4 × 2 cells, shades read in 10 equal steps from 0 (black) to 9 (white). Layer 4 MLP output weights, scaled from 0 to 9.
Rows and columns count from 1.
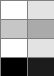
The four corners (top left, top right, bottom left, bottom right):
9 8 0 1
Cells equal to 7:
1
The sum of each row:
17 13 17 1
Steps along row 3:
down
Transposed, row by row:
9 7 9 0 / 8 6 8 1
